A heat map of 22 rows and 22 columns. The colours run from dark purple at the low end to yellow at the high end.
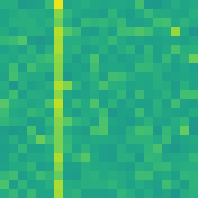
The values are skewed, with a long tail toward high values. Column 7 stands out from the rest. The bottom middle is the smoothest part.
